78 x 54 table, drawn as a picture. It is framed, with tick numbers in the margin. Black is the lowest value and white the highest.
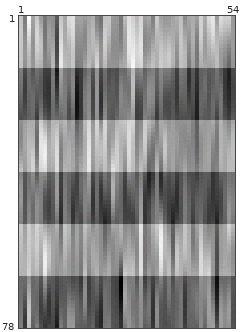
Stripes: horizontal, repeating 3 times. Average level on the scale: 50%. Calmest part: middle right.
